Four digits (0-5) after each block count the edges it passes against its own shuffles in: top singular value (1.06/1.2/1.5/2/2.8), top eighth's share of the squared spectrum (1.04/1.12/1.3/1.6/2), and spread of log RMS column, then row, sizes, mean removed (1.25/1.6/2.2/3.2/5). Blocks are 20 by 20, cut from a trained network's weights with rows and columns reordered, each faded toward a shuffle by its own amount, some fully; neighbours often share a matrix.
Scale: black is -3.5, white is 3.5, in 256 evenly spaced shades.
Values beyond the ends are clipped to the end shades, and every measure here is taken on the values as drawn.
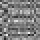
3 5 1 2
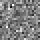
1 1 0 0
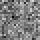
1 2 0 0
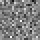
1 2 0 0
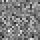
0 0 0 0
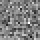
0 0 0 0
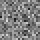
2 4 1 0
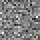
1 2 0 0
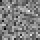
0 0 0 0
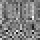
3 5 2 1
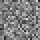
2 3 0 0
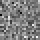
1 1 0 0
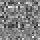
3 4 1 3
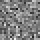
0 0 0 0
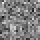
2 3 0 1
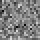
0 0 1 0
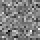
2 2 0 1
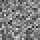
2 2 0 0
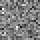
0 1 0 0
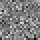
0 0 0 1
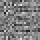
3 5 1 2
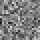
1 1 1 0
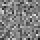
0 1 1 0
